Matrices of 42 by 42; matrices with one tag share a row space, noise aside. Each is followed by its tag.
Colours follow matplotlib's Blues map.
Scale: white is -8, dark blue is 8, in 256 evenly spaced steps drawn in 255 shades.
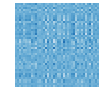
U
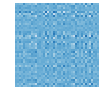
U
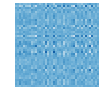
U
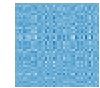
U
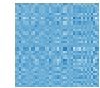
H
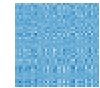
U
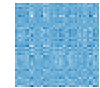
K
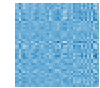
H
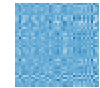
H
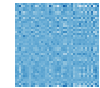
H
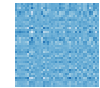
K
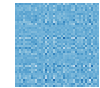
U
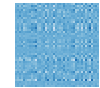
U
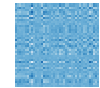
K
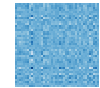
K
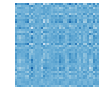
K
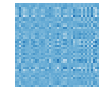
H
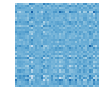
K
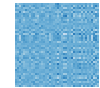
H
